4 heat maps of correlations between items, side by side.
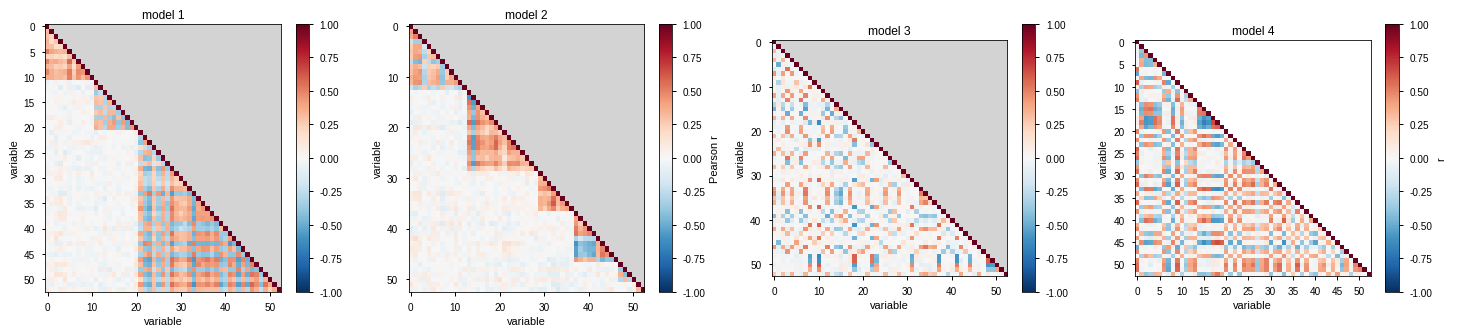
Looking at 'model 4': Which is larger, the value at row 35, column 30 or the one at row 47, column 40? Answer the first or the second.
the second
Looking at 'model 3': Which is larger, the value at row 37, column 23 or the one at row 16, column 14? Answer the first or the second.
the first
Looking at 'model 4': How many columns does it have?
53
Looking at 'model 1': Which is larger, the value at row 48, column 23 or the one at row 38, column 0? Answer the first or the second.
the first
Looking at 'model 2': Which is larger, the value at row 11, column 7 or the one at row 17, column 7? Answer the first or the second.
the second
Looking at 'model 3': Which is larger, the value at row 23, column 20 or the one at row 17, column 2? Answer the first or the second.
the second
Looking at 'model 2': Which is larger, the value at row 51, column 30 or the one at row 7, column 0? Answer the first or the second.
the first
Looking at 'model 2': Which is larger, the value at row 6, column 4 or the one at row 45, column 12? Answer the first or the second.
the first
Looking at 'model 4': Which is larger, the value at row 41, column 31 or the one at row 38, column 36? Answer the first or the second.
the second
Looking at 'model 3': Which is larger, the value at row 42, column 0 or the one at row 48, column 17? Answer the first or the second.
the first
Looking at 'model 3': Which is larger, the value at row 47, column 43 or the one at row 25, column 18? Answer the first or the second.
the first
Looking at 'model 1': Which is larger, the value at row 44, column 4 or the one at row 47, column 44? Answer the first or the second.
the second
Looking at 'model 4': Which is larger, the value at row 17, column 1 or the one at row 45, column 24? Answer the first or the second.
the first
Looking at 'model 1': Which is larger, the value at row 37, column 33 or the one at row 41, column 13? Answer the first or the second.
the second
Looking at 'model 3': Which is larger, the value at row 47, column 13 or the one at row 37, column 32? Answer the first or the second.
the first
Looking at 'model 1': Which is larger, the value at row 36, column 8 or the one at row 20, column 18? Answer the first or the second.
the first
